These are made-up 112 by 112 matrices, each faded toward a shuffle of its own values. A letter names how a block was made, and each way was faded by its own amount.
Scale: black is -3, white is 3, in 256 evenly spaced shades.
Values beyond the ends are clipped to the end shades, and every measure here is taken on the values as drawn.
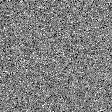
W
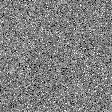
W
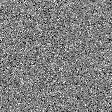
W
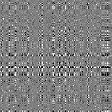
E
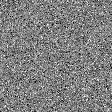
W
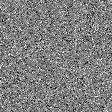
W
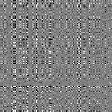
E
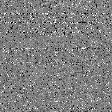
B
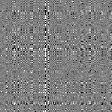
E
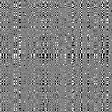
E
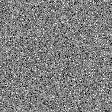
W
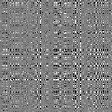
E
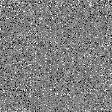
B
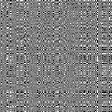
E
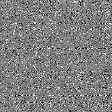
B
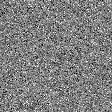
W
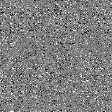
B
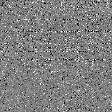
B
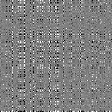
E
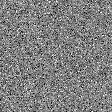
W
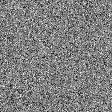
W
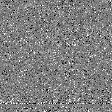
B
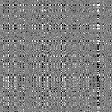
E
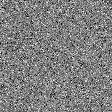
W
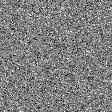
W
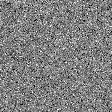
W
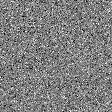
W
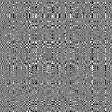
E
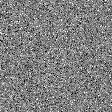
W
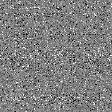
B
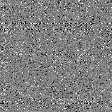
B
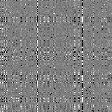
E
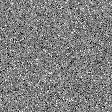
W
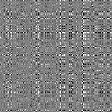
E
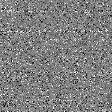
B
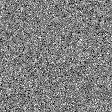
W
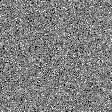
W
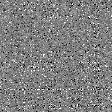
B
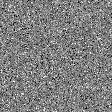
W
